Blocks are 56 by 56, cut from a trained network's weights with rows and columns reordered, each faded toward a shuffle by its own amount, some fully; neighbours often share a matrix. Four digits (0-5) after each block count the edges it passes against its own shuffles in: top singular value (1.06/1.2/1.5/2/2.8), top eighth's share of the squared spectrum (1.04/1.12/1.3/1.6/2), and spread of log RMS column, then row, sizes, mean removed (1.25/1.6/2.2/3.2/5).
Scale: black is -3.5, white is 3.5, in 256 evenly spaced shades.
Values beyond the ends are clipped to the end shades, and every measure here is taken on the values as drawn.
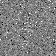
1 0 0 0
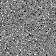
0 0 0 0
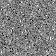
0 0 0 0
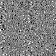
3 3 1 1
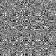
4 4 2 2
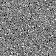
0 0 0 0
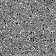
1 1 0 0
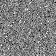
0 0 0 0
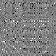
4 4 2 2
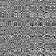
4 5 2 3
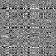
4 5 2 3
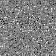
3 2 0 1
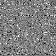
3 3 0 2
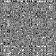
4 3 1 2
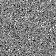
0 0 0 0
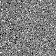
2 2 0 0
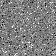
0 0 0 0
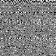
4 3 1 3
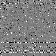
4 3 0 2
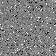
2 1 0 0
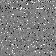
2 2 0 1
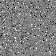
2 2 0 0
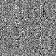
3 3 1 1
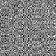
4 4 3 2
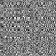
4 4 2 3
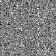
3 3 1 0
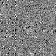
3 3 1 1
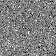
1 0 0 0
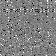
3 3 0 1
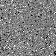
1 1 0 0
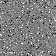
2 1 0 1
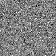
2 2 0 0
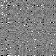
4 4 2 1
